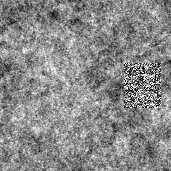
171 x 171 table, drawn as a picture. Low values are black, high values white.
Mirror symmetry: none. Stripes: none. Odd patch: rougher, in the middle right. Slope: none. Roughest part: middle right.
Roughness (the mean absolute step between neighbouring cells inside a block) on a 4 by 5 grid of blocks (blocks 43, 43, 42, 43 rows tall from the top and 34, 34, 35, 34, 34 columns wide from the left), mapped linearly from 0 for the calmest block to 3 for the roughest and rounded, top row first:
0 0 0 0 0 / 0 0 0 2 3 / 0 0 0 2 3 / 0 0 0 0 0
